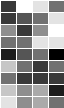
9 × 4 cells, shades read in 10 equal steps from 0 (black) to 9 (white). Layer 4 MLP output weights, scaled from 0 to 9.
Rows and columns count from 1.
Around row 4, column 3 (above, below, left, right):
5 4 4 8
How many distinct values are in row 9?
4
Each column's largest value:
8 9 8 9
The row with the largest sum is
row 4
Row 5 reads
1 3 4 0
